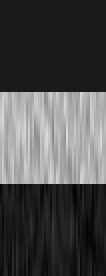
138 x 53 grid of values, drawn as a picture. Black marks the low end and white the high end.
The table splits into 3 rows of 1 panel. Panel 1,1: very low, flat. Panel 2,1: high, streaked downward. Panel 3,1: very low, streaked downward, faint in contrast.
